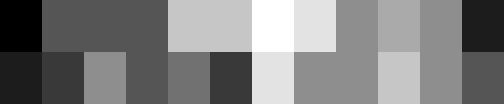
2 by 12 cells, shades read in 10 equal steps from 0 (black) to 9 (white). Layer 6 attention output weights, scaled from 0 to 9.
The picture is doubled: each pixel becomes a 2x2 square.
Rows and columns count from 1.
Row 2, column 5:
4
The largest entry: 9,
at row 1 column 7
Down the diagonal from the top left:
0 2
